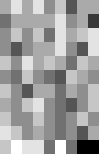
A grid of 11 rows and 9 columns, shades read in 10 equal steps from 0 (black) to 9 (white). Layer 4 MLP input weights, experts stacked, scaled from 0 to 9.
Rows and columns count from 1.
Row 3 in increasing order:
4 5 5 6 7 7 7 8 8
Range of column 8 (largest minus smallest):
7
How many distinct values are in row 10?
6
